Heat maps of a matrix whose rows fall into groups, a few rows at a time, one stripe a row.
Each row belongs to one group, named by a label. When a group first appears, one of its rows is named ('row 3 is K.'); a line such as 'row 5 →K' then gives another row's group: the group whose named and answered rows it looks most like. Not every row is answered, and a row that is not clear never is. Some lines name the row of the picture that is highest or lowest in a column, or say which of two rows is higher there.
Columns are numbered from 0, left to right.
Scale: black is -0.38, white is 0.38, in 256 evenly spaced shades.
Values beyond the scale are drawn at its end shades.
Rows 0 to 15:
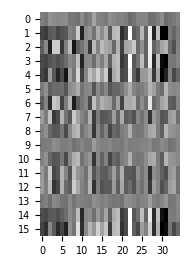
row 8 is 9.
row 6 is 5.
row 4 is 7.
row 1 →7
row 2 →5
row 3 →7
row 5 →9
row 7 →9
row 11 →9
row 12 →9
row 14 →7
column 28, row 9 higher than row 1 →Yes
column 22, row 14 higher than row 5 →Yes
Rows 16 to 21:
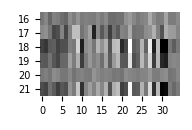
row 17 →9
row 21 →7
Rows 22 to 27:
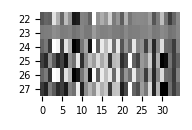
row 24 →5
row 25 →7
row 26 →5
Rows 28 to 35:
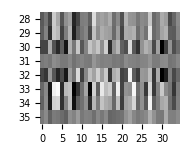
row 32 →7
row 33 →5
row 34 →5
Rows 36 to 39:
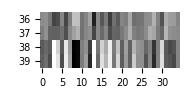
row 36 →9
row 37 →9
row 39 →5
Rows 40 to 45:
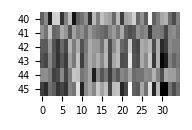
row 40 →5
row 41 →9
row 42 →7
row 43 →7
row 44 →9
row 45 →7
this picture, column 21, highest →40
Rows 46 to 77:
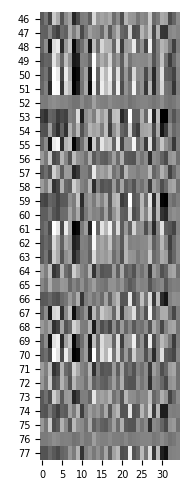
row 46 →5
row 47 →7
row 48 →5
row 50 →5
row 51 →5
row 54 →7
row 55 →5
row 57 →5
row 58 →9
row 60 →7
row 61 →5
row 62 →5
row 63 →5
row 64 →9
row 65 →9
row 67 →5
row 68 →9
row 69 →5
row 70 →5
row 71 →9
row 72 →9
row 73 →5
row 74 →7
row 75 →9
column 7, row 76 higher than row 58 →Yes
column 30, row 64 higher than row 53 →Yes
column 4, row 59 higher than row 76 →No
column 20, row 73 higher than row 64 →No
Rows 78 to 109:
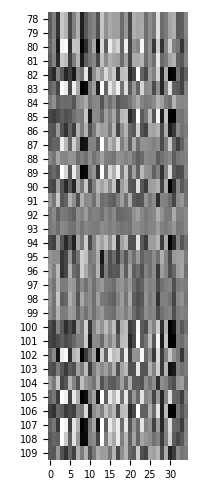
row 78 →5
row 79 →5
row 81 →5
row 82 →7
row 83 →5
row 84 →9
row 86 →7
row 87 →5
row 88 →9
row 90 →7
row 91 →9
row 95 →9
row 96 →9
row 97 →9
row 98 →9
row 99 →9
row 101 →7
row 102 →5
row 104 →9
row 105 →5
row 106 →7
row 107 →5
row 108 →5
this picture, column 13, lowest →95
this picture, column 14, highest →82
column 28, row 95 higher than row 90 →Yes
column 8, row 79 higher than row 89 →Yes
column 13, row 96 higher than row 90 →No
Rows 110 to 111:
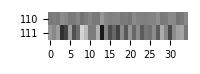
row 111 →9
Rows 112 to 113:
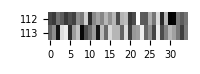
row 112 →7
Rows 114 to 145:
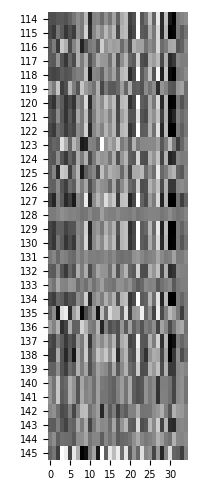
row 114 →7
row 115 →7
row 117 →7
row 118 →7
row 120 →7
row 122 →7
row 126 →7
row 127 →7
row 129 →7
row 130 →7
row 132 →7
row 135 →5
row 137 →7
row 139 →7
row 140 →9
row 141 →9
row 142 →9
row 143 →7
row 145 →5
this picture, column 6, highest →145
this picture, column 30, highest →145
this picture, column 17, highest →145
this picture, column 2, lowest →135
